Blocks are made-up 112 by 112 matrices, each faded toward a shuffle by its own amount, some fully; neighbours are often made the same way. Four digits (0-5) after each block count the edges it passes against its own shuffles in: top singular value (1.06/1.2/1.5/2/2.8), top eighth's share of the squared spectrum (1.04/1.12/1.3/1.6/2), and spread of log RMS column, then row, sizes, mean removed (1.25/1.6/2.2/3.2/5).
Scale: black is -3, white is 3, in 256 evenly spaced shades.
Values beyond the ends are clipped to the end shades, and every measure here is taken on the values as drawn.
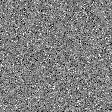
0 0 0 0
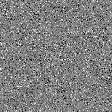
3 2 0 1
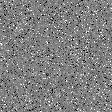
1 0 0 0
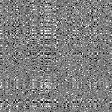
5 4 3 3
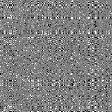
5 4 3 3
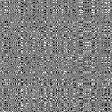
5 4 4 4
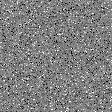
0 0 0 0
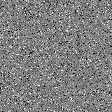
0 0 0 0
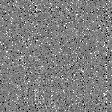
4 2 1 0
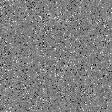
3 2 1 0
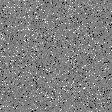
2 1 0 0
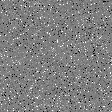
0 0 0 0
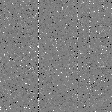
4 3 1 0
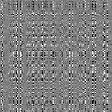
5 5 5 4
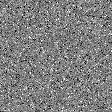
0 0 0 0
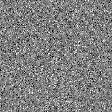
3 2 1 1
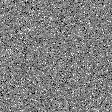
0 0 0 0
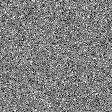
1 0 0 0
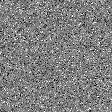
1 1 0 0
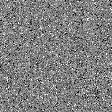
3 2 1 0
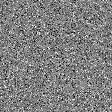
2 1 0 0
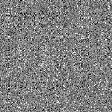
4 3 2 2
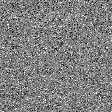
3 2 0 1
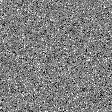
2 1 0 0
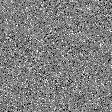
0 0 0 0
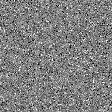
3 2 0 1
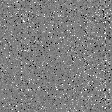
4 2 1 1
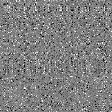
4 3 2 2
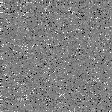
3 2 1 1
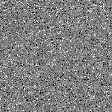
3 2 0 1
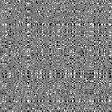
5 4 3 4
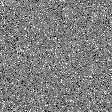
2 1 0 0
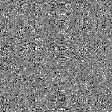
4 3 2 2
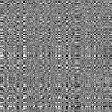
5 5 4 4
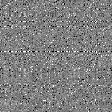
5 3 2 2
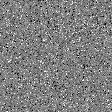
1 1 0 0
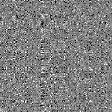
4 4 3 2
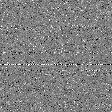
3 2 0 2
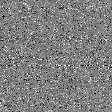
2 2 0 2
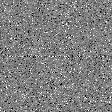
1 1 0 1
